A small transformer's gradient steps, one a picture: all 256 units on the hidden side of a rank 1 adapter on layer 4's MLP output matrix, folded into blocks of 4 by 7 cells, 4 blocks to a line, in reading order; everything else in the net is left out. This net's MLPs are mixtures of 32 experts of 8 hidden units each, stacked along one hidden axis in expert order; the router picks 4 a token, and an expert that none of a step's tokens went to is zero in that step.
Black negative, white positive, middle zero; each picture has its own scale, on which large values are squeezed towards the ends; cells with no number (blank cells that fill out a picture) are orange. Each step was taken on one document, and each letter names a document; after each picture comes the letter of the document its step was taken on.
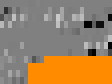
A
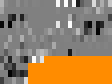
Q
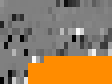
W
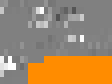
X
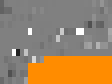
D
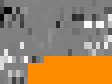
A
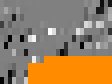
W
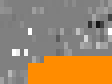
D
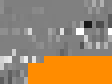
D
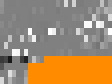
D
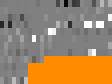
Q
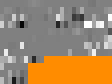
A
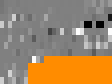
W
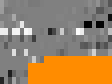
W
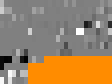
D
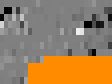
A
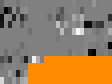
A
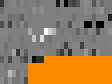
Q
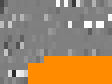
Q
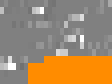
X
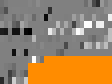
W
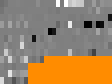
Q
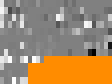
A
